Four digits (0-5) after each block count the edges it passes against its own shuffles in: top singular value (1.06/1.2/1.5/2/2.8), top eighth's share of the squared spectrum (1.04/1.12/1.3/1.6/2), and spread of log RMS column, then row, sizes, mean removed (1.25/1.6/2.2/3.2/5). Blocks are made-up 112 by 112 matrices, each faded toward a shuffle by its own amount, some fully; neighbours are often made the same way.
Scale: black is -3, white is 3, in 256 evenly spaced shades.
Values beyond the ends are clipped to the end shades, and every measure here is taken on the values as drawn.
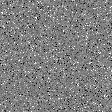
0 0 0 0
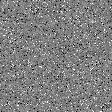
0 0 0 0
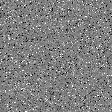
0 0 0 0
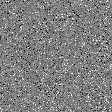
0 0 0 0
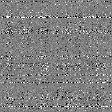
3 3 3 4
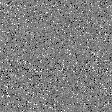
1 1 1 1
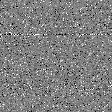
2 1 0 2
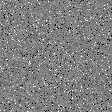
0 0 0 0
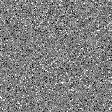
3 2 1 0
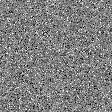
0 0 0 0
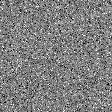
0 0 0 0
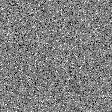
0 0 0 0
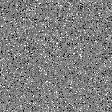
3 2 1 1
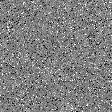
2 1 0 0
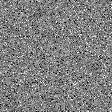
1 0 0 1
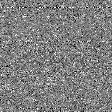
2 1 0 3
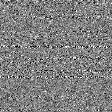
1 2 0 4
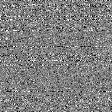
1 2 0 4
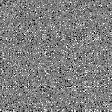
4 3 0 2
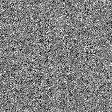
0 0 2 0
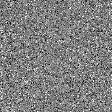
0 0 2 0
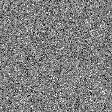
0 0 2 0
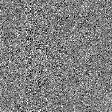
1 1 3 0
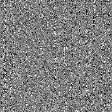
1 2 3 0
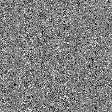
0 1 3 0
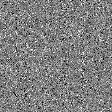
0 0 2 0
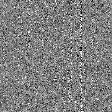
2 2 3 0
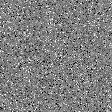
2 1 0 0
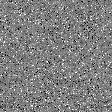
2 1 0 0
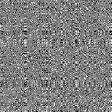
5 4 3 2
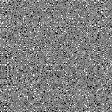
4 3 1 1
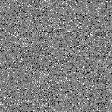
4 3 1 1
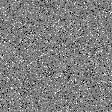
2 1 0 0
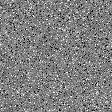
2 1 0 0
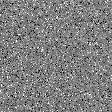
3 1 0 0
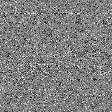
1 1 0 3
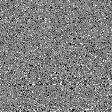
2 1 0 2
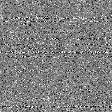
1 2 0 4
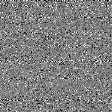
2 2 0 3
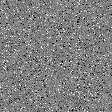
2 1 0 0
